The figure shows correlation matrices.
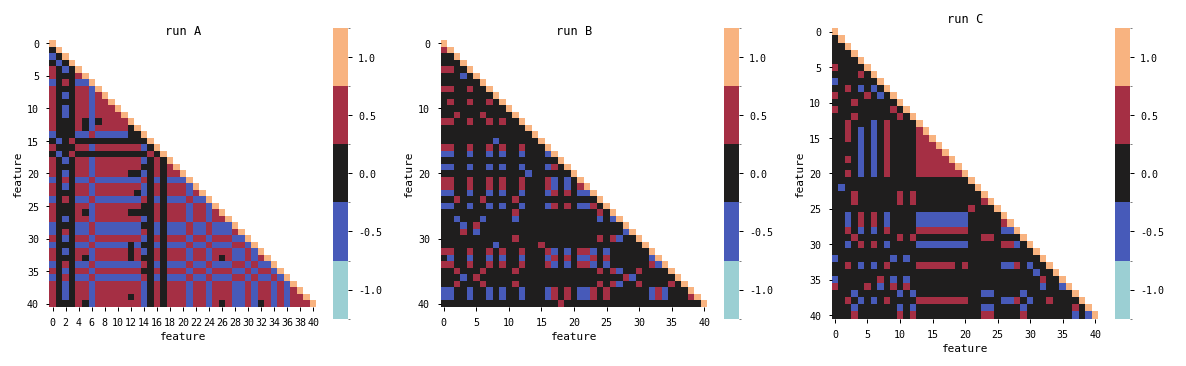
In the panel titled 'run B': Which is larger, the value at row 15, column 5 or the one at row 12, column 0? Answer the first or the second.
the second
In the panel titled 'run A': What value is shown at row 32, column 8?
0.5
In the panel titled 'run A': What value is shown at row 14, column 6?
0.5
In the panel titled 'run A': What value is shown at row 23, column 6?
-0.5
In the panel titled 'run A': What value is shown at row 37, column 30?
0.5
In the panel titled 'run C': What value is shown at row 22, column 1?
-0.5
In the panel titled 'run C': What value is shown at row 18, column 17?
0.5
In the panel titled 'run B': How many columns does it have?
41
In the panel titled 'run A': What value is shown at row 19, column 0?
0.5
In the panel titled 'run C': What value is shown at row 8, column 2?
0.5
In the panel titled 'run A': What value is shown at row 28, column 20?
-0.5
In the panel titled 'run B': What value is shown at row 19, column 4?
-0.5
